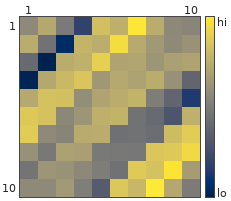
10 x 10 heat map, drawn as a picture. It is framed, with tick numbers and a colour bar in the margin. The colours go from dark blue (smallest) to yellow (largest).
The top left is the roughest part. The top right is the calmest part. Streaks slant up to the right. There is no overall slope. The halves do not mirror each other. The ninth with the highest average is the bottom right.
